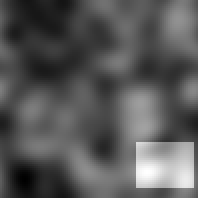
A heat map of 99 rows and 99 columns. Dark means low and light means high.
Odd patch: higher, in the bottom right. Ninth with the highest average: bottom right. Mirror symmetry: none. Histogram: skewed, a long tail of high values. Roughest part: bottom right.
